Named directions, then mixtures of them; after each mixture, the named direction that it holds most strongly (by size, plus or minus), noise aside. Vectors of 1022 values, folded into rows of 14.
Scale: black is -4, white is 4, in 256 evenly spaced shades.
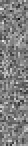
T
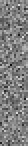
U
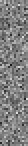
U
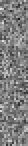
T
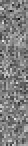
T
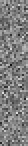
U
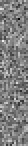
T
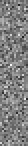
U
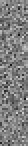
U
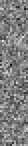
T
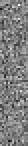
T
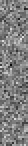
T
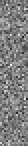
U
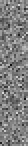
U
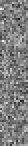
T
